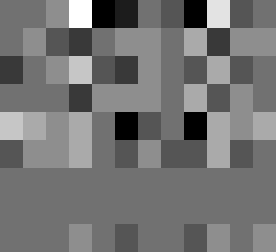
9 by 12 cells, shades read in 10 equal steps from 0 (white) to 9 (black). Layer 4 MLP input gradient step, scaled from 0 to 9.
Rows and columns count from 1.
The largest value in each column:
7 5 6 7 9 9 6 6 9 7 6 5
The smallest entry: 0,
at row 1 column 4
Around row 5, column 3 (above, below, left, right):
5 4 3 3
